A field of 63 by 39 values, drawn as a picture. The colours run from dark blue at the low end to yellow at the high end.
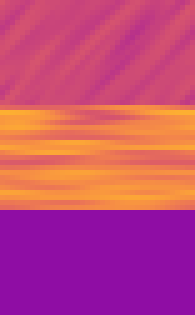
The table splits into 3 rows of 1 panel. Panel 1,1: middling, slanting up to the right, faint in contrast. Panel 2,1: high, streaked across. Panel 3,1: low, flat.
